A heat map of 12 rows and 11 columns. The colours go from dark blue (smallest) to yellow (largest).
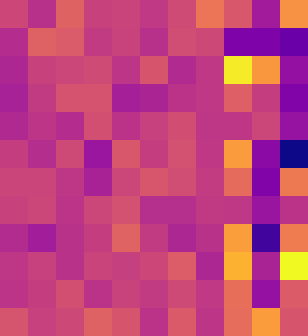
No overall slope runs across the table. The left part is calmer, up to a seam about 70% of the way across. The halves do not mirror each other. On average the colour sits 50% of the way up the scale. The bottom right is the ninth with the highest average.
